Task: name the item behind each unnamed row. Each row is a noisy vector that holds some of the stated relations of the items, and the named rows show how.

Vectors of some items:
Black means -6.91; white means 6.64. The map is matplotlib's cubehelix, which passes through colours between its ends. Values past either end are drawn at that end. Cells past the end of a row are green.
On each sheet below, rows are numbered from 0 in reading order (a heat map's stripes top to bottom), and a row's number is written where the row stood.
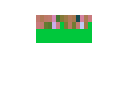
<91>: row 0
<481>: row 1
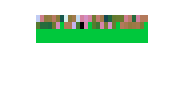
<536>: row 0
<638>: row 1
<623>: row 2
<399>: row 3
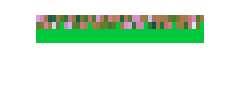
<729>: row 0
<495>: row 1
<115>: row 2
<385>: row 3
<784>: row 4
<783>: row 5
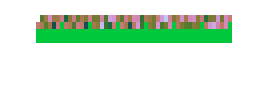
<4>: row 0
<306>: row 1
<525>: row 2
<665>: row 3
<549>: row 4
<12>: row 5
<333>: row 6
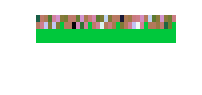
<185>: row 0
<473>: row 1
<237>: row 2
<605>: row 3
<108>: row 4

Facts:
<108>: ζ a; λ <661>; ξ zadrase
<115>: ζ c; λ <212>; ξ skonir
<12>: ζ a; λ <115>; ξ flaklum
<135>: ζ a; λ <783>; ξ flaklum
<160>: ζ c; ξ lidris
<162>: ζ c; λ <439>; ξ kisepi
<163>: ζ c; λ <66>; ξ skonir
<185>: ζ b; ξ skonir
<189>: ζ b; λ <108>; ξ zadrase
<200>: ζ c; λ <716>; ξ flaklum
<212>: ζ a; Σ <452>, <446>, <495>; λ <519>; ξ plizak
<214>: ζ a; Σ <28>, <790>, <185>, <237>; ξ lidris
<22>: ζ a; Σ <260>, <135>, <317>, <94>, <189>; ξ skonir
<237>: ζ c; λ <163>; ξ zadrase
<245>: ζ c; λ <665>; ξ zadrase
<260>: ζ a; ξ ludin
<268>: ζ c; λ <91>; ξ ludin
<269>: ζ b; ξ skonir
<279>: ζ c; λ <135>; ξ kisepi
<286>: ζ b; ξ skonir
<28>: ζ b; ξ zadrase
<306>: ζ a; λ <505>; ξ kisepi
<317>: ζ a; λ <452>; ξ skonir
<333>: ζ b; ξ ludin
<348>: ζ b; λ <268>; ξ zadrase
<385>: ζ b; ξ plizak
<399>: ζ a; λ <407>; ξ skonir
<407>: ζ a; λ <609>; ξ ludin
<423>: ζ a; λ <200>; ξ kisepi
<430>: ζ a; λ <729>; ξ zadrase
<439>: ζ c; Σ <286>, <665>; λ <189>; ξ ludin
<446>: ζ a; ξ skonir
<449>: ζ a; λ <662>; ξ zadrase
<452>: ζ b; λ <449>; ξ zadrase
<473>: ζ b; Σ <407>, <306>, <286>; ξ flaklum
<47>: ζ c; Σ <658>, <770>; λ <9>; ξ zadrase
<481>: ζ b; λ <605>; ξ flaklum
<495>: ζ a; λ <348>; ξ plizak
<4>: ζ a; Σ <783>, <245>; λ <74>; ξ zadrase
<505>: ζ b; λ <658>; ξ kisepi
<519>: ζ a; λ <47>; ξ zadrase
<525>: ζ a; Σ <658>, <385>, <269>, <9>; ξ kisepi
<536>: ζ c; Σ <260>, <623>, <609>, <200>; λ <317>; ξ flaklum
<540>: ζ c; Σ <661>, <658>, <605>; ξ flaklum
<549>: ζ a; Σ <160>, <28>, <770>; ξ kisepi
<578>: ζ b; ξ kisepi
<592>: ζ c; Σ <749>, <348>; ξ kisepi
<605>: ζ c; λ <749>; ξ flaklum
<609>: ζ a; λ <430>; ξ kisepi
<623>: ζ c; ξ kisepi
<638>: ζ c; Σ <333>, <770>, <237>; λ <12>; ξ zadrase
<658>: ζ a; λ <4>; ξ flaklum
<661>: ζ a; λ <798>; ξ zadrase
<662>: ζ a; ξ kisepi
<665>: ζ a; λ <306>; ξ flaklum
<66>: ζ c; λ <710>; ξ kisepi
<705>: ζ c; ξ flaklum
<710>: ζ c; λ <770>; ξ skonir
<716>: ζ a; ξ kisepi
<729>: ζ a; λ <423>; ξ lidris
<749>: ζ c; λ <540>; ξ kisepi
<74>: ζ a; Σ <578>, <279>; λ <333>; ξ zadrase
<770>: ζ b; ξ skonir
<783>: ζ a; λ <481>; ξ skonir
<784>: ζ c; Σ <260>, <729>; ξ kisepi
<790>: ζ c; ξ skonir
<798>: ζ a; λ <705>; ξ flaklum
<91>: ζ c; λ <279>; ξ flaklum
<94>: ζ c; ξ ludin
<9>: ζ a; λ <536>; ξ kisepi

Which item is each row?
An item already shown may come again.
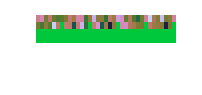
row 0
<200>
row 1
<665>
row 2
<439>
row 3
<348>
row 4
<519>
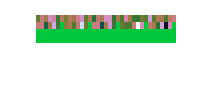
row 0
<665>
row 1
<783>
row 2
<665>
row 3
<135>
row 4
<74>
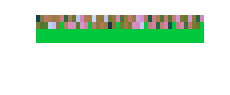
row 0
<749>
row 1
<385>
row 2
<519>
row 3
<540>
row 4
<286>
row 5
<407>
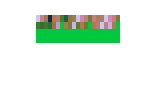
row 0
<22>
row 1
<9>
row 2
<160>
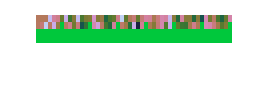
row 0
<160>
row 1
<452>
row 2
<268>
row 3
<74>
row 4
<214>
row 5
<317>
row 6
<348>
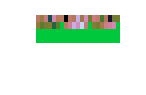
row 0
<592>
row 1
<770>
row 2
<260>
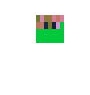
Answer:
<212>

